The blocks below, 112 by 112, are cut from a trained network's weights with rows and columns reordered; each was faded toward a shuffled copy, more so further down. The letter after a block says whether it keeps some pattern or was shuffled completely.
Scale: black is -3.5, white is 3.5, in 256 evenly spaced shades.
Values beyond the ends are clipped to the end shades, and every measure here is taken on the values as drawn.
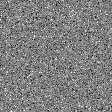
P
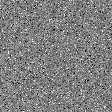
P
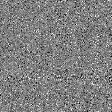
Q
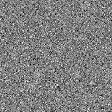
Q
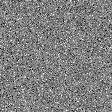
P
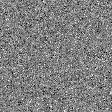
P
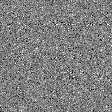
Q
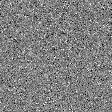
P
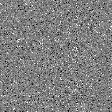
Q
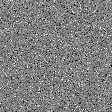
P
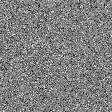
P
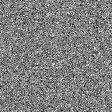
Q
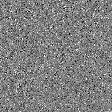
Q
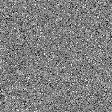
Q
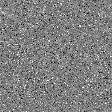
Q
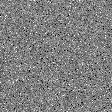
P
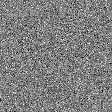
P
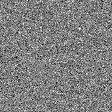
Q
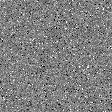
P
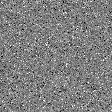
P
